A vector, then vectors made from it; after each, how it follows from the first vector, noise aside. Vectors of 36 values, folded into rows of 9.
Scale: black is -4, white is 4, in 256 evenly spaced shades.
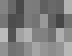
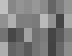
reversed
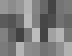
wrapped around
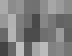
wrapped around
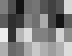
scaled up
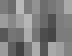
wrapped around
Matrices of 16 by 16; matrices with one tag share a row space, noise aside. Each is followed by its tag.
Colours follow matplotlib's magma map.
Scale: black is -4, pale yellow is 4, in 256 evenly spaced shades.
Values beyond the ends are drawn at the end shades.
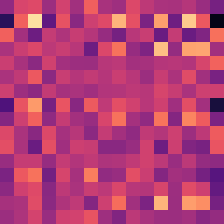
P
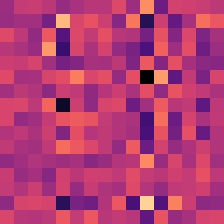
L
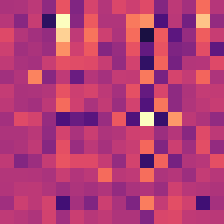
L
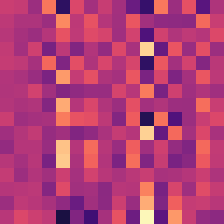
L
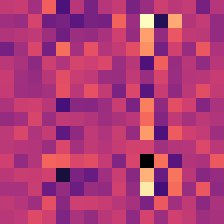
L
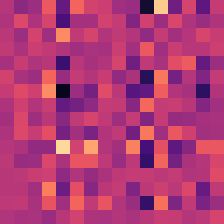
L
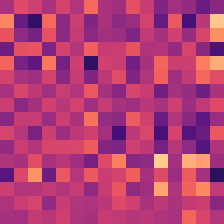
P
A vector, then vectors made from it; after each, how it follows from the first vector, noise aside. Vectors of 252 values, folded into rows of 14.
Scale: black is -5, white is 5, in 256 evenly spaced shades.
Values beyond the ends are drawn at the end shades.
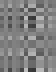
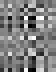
scaled up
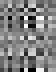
scaled up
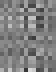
negated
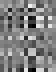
scaled up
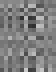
copied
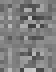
sign-scrambled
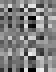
scaled up
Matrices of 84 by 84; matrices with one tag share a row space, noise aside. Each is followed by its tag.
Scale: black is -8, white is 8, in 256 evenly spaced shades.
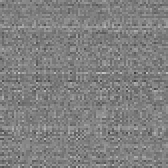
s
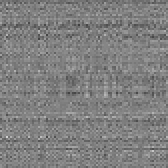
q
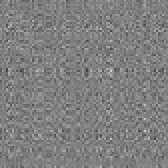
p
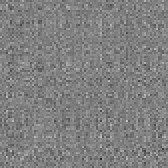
p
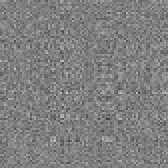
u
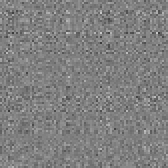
p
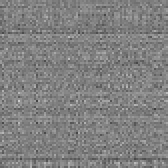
s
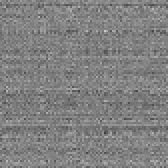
q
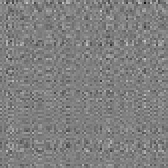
p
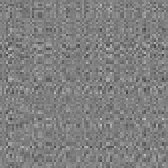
p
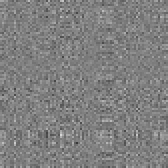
u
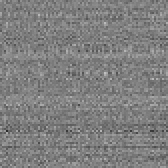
q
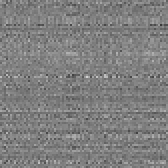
q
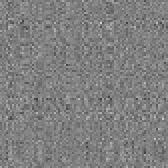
p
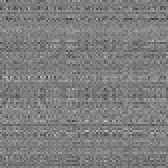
q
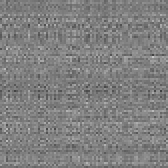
q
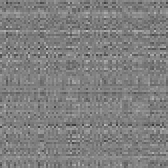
q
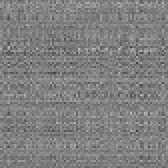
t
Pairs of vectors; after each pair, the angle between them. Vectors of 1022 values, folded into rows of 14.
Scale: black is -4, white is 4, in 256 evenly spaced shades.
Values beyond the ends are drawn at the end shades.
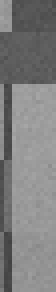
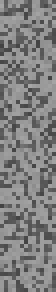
orthogonal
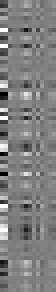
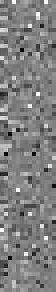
partly aligned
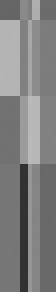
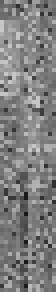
partly aligned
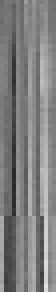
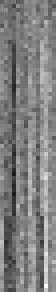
nearly parallel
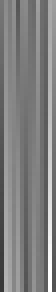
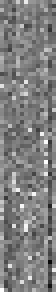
partly opposed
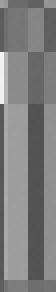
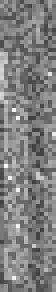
partly aligned
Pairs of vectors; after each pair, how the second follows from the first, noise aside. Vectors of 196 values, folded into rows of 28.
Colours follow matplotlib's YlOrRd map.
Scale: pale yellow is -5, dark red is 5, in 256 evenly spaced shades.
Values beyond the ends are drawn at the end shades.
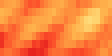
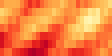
scaled up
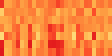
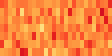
shuffled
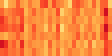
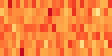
shuffled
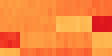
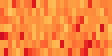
shuffled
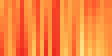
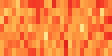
shuffled
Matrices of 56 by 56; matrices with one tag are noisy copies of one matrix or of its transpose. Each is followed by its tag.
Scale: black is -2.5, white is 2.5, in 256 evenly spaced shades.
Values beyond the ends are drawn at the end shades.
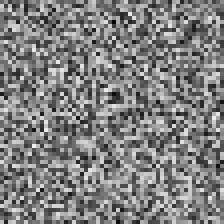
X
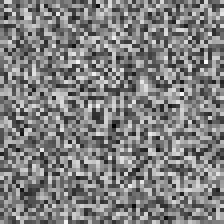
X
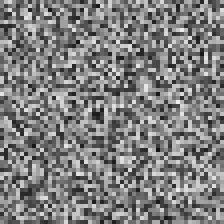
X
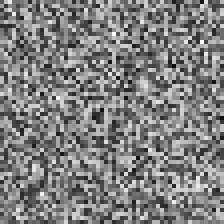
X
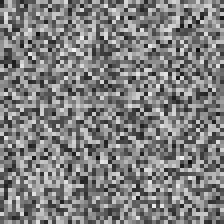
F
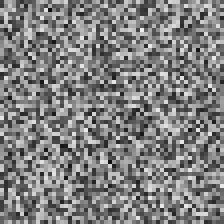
F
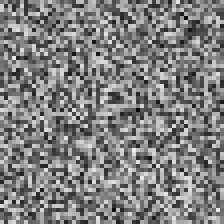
X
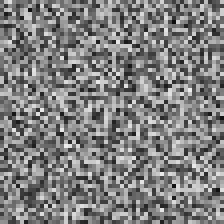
X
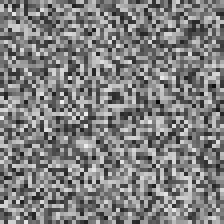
X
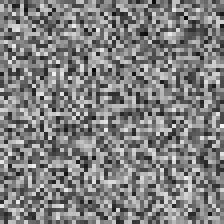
X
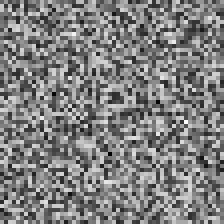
X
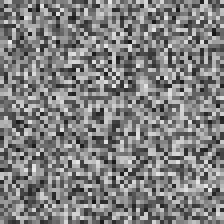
X
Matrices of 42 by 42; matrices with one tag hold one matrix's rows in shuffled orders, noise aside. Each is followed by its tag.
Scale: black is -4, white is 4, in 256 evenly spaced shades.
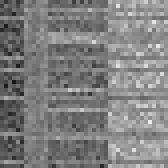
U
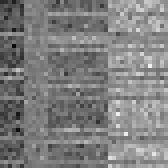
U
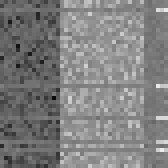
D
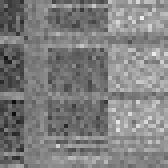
U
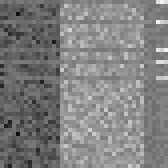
D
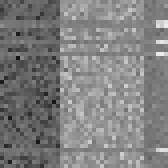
D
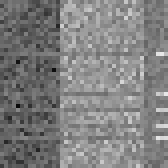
D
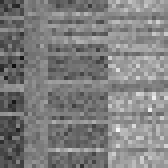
U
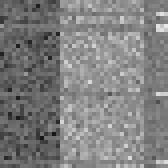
D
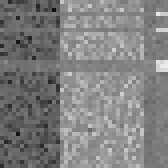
D
